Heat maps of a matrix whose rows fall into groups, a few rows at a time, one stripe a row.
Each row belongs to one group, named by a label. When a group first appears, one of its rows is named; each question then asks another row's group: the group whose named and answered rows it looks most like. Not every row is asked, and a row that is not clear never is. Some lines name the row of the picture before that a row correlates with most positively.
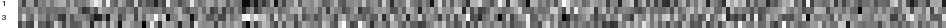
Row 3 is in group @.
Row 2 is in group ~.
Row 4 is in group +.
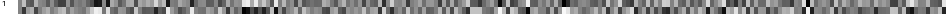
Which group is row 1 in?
@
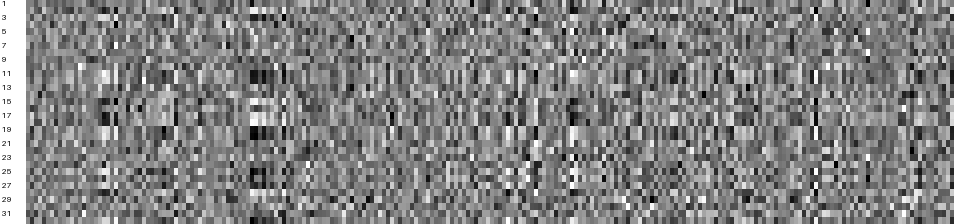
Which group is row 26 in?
~
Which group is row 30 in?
+
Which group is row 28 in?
@
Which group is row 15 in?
@
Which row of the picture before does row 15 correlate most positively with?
1
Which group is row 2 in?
@
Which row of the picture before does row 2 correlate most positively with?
1
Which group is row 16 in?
+
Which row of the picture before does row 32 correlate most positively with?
2
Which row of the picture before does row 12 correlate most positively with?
2
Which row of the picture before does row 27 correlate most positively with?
2
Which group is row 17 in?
@
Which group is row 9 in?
~
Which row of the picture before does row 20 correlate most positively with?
2
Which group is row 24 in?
~
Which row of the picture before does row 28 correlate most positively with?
1
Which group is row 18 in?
@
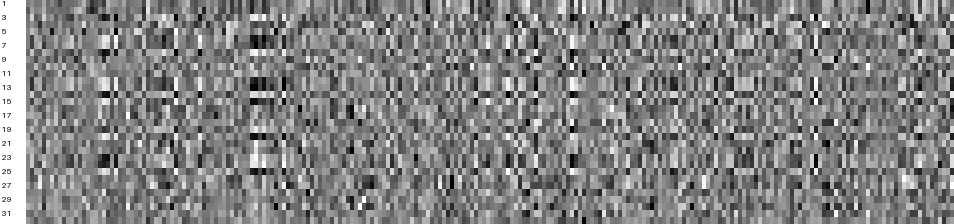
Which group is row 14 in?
@
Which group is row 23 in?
@
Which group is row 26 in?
+
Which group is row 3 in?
@
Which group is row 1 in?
~
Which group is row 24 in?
@
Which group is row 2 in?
~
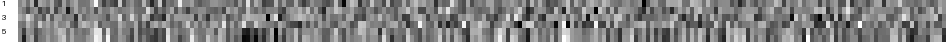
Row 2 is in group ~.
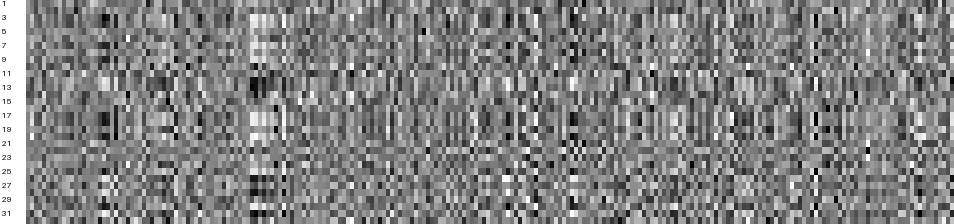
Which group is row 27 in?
+
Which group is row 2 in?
~
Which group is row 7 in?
@
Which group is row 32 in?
+
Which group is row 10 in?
+
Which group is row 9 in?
@
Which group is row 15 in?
+
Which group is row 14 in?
+
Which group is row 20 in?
@
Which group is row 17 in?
@
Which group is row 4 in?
@
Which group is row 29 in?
~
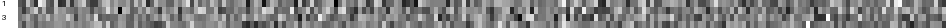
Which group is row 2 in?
+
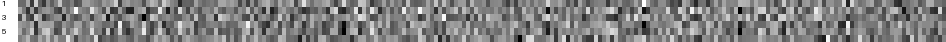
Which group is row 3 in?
+
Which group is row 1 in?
+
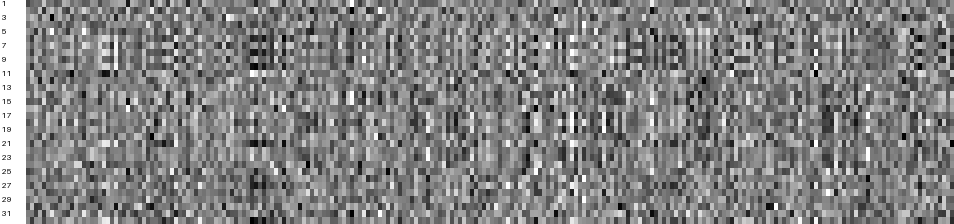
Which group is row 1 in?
+
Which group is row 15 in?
+
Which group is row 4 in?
~
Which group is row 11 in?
@
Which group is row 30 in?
+
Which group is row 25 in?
+
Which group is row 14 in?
+
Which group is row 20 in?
+
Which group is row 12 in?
+
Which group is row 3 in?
+
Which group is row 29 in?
~
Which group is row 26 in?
~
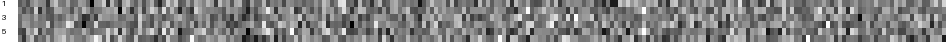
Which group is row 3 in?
~
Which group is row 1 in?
+
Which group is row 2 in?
+
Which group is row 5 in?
+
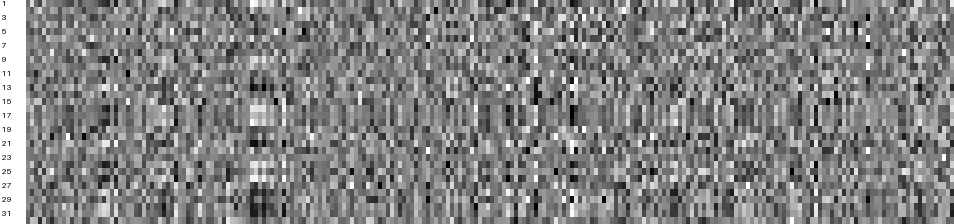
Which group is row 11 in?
+
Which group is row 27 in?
+
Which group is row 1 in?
@
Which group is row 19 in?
~
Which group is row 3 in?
~
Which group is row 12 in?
~
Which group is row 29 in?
~
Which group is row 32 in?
+
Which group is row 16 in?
@
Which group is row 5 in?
+
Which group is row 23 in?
+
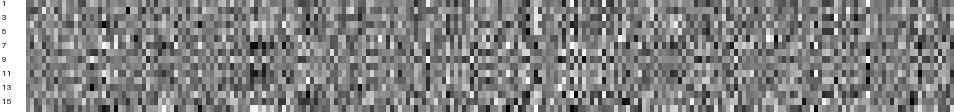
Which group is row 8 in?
~
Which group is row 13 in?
~
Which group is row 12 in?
~
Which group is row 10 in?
~
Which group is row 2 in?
+
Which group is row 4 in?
@
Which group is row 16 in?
@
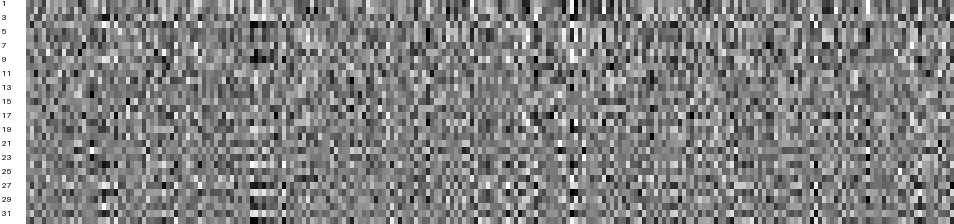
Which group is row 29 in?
~
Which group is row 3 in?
@
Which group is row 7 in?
+
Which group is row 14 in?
~
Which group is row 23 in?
~
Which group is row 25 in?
~
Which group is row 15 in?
+
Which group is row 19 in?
@
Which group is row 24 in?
@
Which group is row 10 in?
+
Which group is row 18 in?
~
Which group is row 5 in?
~
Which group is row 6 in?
~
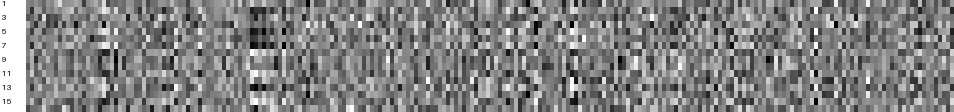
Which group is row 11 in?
@
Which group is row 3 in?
+
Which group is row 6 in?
~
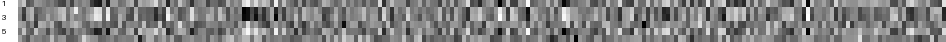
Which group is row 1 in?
@
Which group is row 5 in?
@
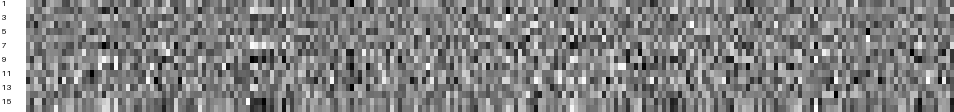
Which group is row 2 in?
@
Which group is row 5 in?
~
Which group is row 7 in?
@
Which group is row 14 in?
~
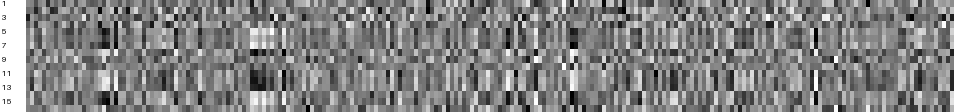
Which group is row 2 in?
+
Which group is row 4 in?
+
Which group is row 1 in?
~
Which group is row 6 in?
@
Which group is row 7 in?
@
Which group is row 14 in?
@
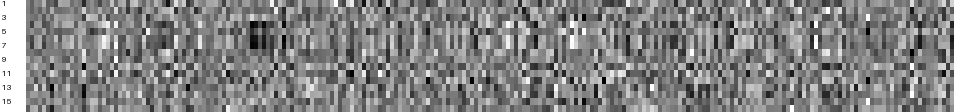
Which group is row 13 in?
+
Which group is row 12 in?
~
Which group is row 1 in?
+
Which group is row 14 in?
+
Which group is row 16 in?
+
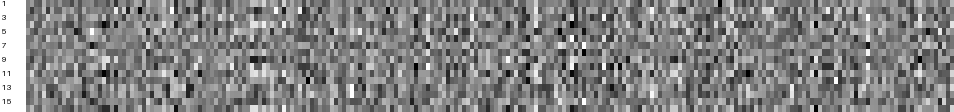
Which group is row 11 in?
@
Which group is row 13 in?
+
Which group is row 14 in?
+
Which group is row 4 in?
@
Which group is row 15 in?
~
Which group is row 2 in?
+
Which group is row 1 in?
@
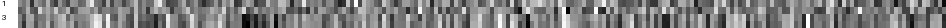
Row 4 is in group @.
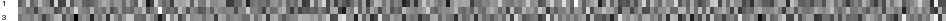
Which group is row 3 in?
+
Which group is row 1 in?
~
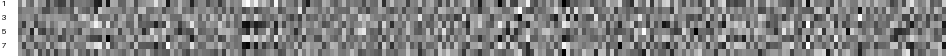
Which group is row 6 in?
@
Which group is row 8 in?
~
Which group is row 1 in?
@
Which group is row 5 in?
+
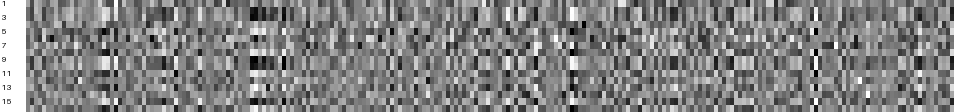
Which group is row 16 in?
@
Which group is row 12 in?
~
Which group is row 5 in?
@
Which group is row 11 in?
@
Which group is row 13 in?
@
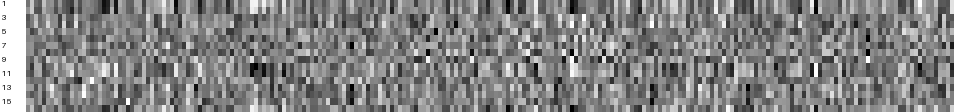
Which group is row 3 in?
~
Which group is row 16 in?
@
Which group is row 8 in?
~
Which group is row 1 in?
@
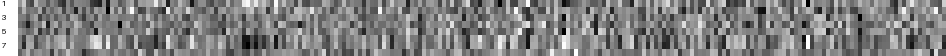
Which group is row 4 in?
+
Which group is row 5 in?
~
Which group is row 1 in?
@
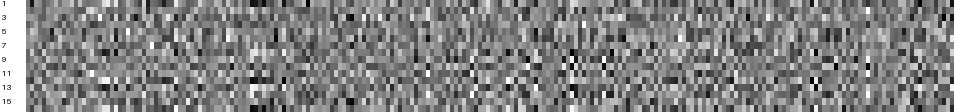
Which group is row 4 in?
~
